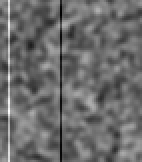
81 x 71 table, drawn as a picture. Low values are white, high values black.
A few values lie far out on both sides of the bulk. The halves do not mirror each other. On average the colour sits 60% of the way up the scale. Columns 5 and 31 differ from the columns beside them.
